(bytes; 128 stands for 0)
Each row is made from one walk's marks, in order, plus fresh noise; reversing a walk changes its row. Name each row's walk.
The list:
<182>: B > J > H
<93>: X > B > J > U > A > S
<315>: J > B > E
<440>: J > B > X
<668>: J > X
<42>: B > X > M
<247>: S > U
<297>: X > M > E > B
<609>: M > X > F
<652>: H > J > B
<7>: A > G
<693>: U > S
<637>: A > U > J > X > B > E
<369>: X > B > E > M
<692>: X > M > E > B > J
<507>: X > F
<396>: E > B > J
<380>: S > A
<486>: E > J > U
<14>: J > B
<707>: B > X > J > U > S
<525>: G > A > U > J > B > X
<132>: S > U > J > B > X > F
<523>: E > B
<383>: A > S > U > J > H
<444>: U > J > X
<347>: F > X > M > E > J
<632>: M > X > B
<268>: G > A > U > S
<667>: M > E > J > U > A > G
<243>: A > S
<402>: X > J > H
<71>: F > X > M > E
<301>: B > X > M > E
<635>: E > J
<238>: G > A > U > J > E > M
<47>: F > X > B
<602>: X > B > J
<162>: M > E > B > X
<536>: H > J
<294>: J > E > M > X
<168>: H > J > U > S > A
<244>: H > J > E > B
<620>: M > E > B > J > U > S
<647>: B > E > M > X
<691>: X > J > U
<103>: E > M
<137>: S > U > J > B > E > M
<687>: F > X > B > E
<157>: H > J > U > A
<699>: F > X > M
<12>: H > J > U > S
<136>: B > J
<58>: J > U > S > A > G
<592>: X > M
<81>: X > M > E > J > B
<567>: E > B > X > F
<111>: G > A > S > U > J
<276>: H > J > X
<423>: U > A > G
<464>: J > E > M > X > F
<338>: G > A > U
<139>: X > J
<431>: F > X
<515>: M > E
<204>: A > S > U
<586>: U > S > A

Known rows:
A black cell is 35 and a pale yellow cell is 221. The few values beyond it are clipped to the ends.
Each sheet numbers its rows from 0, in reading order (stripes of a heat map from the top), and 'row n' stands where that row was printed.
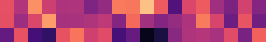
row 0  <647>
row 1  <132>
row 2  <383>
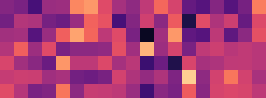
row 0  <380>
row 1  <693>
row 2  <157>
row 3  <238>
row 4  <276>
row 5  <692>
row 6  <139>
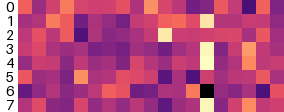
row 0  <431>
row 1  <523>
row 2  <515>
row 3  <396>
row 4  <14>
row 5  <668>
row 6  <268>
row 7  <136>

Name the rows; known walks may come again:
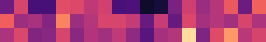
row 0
<383>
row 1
<668>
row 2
<136>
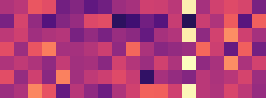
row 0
<315>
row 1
<12>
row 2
<396>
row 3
<132>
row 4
<14>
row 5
<444>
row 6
<523>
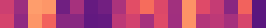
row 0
<687>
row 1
<637>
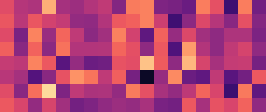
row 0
<464>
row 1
<294>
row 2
<525>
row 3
<440>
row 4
<297>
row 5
<157>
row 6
<567>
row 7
<347>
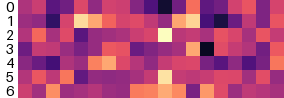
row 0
<111>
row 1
<7>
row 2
<103>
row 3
<247>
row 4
<380>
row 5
<515>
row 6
<632>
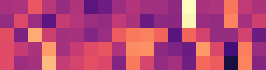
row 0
<244>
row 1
<652>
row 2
<162>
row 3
<609>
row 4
<507>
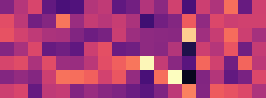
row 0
<620>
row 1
<139>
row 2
<692>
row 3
<707>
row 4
<699>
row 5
<338>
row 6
<635>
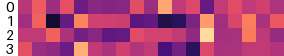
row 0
<238>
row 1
<536>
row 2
<81>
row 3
<276>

